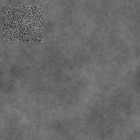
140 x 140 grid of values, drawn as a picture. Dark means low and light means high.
Stripes: none. Grain: blotchy. Odd patch: rougher, in the top left. Roughest part: top left.
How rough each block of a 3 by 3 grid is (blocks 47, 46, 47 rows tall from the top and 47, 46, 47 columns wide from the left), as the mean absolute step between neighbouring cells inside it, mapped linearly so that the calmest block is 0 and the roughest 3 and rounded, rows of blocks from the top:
3 0 0
0 0 0
0 0 0
